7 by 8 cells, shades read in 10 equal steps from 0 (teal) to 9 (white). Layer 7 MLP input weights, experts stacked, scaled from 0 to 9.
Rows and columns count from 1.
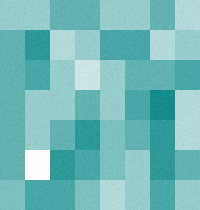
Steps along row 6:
up down up up up down up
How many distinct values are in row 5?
5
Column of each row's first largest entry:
8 3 4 8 8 2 5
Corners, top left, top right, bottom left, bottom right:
5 6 4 5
